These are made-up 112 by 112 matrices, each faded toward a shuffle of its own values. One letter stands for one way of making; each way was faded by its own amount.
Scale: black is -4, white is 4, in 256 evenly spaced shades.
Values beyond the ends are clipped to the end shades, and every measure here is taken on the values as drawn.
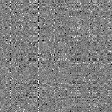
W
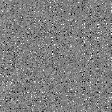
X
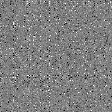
X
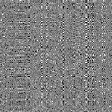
W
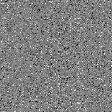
X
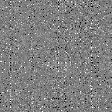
X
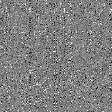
X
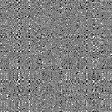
W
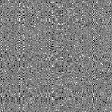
W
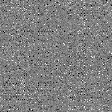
X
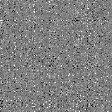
X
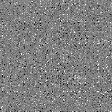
X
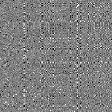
W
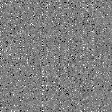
X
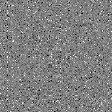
X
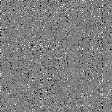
X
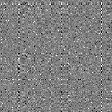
W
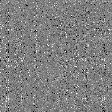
X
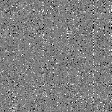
X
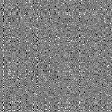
W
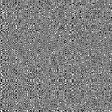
W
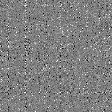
X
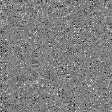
X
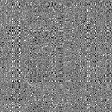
W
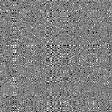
W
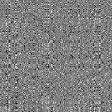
W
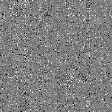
X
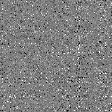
X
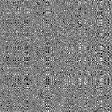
W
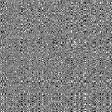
W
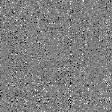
X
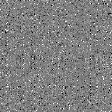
X
